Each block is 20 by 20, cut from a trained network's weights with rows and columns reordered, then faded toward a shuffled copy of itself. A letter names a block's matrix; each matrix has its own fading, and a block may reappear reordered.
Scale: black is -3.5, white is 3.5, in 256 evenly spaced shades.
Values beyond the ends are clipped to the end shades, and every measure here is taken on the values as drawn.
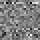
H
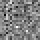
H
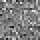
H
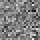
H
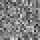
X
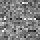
H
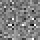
H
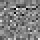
H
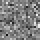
X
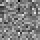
X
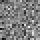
H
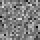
X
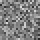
X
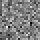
X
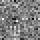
H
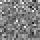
H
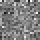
H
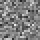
X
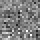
H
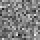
H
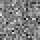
X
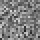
X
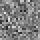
X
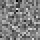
X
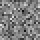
X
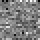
H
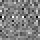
H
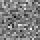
X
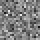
X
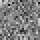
H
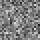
X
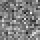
X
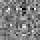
H
